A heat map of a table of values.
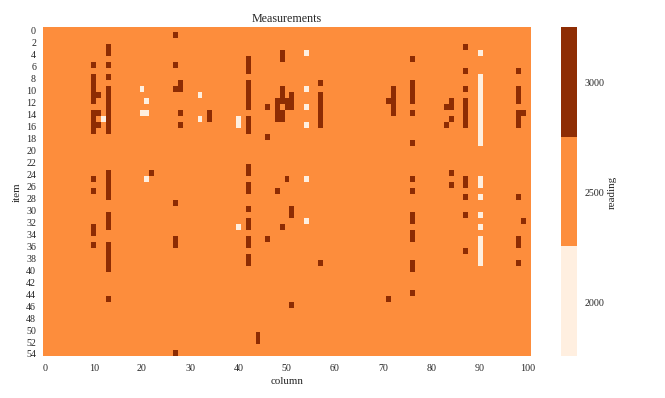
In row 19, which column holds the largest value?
76
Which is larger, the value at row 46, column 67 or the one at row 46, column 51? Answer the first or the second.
the second
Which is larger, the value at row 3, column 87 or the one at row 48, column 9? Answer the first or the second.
the first
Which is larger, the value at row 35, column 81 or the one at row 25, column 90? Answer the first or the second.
the first
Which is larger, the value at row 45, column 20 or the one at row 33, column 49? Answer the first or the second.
the second
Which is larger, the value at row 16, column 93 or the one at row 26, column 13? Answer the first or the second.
the second
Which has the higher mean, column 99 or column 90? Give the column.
99
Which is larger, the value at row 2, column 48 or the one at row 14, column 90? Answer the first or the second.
the first
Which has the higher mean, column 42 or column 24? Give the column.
42
